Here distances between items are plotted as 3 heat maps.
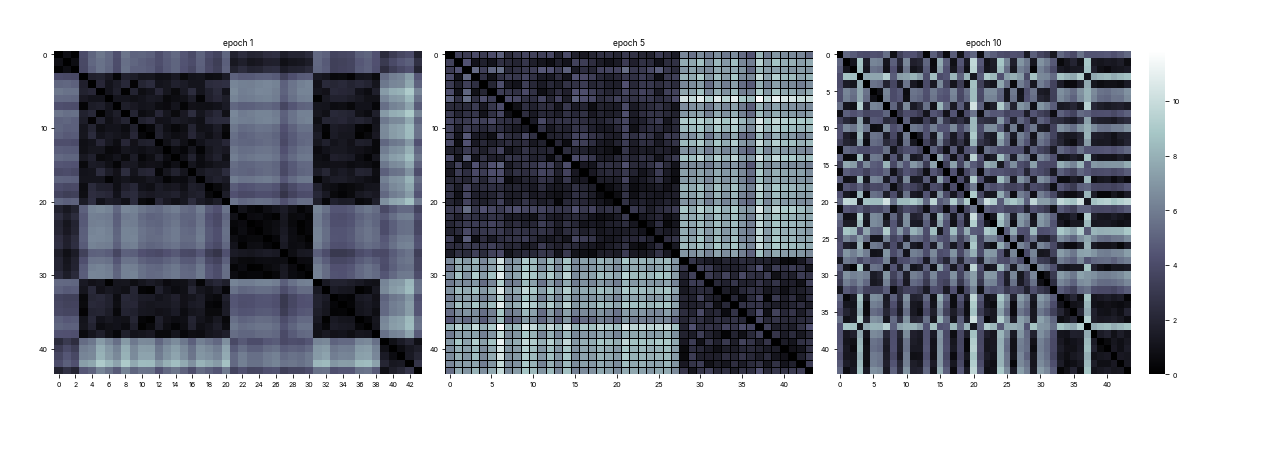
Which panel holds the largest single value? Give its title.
epoch 5
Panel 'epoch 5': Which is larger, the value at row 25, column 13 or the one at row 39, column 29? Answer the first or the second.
the second
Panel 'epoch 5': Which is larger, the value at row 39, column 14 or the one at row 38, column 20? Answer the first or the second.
the first
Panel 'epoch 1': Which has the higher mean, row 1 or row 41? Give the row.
41
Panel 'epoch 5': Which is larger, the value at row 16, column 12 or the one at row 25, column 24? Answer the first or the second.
the first
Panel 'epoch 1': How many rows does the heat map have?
44
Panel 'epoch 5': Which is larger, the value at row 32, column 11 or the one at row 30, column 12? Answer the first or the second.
the second
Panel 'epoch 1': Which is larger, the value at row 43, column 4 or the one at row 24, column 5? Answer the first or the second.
the second
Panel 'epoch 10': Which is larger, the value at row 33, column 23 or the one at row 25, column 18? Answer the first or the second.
the second
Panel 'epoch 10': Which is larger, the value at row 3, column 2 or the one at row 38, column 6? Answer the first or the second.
the first
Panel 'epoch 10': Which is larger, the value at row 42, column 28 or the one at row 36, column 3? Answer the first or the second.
the second
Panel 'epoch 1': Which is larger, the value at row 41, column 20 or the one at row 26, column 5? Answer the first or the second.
the first
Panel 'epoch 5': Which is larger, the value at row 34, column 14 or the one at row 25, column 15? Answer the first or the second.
the first
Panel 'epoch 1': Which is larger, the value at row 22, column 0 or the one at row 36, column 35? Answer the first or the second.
the first
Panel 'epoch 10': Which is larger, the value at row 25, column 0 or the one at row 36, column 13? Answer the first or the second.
the second
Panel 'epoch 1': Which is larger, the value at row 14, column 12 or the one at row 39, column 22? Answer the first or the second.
the second
